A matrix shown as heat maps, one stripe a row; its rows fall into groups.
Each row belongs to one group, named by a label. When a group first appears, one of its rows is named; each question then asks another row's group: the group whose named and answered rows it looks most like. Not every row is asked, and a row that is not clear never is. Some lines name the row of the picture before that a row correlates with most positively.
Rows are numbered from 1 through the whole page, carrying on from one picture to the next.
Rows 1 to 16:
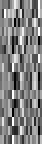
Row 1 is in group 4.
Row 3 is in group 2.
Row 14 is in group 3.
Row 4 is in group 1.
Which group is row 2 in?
1
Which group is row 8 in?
3
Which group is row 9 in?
2
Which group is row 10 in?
2
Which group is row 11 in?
3
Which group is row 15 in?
2
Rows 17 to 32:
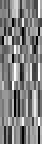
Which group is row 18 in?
4
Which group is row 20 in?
3
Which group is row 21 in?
1
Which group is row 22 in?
4
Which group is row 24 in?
4
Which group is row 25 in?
4
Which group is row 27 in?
2
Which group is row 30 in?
1
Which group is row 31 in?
3
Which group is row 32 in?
3
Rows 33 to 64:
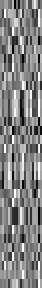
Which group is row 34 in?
1
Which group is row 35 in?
4
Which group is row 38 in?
1
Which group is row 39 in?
3
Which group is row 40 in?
3
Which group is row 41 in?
1
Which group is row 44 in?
4
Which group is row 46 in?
3
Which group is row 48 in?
3
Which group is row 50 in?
1
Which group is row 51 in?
1
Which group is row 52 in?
1
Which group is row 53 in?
1
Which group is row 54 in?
4
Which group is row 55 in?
3
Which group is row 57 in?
2
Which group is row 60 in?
1
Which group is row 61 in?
3
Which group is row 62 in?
1
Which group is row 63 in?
1
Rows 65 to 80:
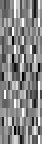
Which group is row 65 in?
4
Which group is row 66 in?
4
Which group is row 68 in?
3
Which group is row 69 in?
1
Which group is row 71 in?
1
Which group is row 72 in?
2
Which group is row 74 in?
4
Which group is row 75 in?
1
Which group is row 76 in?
4
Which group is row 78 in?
1
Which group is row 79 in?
2
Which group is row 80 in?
4
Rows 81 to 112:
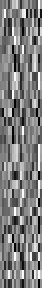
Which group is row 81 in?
4
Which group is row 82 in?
1
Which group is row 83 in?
3
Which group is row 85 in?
4
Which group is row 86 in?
1
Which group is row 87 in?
2
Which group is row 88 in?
2
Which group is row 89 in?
4
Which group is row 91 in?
3
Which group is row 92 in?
2
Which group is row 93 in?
1
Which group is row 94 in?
3
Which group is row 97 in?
4
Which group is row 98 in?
4
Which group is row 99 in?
1
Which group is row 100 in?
2
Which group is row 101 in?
4
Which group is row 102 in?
1
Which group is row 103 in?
2
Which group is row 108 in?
2
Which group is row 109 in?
4
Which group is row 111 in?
1
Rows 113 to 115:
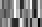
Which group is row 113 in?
4
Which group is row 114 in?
4
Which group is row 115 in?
2
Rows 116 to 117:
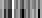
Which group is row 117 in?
3
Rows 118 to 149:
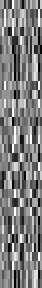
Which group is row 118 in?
3
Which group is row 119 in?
1
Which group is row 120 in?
1
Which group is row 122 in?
2
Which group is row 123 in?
1
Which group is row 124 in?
2
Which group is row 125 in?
2
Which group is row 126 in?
2
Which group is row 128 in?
2
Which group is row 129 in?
1
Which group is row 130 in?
3
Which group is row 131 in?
1
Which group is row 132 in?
4
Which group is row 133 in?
4
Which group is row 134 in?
3
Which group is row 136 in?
4
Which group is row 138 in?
1
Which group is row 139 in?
4
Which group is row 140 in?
2
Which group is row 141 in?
4
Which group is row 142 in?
3
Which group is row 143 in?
3
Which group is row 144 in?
2
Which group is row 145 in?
3
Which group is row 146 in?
4
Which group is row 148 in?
2
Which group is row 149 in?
2
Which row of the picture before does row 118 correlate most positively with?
117
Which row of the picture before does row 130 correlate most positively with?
116
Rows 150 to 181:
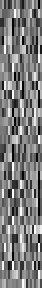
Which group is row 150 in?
3
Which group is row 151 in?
4
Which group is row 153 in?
1
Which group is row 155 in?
1
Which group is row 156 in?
4
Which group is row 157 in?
3
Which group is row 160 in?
3
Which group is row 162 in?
1
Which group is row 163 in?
2
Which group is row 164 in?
2
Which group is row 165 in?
4
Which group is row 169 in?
3
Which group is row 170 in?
2
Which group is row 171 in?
3
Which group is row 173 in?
2
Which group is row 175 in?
1
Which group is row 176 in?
2
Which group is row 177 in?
1
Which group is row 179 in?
3
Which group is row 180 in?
4
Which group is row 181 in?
1
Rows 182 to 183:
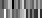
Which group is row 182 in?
1
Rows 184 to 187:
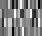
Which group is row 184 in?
2
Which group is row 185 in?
4
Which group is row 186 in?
1
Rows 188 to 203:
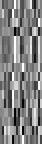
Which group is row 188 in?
4
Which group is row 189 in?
3
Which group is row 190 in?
4
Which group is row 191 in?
2
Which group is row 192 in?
4
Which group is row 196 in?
3
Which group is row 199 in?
3
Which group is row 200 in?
2
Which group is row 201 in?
2
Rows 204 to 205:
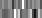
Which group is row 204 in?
1
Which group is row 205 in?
4
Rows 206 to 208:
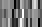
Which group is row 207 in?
1
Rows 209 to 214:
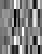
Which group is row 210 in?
2
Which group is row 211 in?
2
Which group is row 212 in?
1
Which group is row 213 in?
4
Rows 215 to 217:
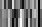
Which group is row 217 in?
2
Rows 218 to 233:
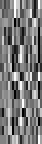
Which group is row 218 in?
4
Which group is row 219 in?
4
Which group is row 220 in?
2
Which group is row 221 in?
3
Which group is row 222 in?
3
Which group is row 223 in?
2
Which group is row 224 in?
2
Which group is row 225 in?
1
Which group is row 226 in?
4
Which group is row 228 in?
2
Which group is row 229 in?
1
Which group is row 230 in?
1
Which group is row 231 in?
2
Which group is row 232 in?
1
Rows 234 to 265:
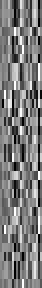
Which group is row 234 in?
2
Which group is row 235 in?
2
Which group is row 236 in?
2
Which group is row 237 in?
4
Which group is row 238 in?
2
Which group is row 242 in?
4
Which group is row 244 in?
1
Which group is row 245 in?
1
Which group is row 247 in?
3
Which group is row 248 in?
2
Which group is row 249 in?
2
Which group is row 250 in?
3
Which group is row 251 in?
3
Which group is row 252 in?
2
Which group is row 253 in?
4
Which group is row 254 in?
2
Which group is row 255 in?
2
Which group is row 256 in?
2
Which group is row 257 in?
4
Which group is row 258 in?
4
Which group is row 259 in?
1
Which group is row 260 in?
2
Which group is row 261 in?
2
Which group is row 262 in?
3
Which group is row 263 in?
2
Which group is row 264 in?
2
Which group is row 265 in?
1
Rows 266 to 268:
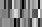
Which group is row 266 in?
3
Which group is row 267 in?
4
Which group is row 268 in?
2
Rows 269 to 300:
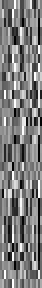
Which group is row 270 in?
3
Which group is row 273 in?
2
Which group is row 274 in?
4
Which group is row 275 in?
3
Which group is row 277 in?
1
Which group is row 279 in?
1
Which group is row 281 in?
2
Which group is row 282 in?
1
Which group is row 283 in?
1
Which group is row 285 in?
3
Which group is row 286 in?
3
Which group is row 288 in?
3
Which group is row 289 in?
4
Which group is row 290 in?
1
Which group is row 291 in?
2
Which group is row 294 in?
3
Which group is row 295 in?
3
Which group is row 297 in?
3
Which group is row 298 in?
2
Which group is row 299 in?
1
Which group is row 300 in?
3
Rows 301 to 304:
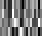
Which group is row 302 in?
3
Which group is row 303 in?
4
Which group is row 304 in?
2
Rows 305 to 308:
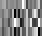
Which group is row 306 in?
2
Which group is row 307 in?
4
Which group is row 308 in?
2
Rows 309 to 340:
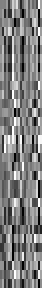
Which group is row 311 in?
2
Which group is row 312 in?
1
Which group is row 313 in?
3
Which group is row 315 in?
3
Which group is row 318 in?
4
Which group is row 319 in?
3
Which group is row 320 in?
4
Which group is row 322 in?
4
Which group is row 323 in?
3
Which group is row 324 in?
1
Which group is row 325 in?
1
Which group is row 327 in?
1
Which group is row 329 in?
2
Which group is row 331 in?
4
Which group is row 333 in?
3
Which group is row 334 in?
1
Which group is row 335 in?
1
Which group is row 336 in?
1
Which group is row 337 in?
1
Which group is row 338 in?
3
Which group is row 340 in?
3
